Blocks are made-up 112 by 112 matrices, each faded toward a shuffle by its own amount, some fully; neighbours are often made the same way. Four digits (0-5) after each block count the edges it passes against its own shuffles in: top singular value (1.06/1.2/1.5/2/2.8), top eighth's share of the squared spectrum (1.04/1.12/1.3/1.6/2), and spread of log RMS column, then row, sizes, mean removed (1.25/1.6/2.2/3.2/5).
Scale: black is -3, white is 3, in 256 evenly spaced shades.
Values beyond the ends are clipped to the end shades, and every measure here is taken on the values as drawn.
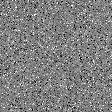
2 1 0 0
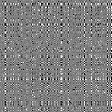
5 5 4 4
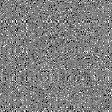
5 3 2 2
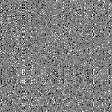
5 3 3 2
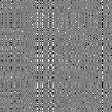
5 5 4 3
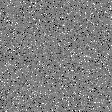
0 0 0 0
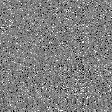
4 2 1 1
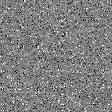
3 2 0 0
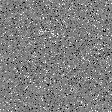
2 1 0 0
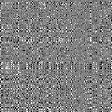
5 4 4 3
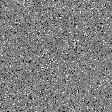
2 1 0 0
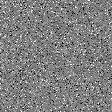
3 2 0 0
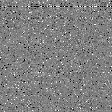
4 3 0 1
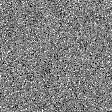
0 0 0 0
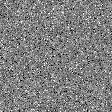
0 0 0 0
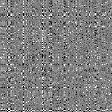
5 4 3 3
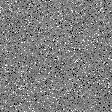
2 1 0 0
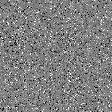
3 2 1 1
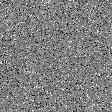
0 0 0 0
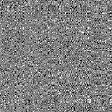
4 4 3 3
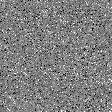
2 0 0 0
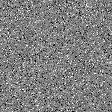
1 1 0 0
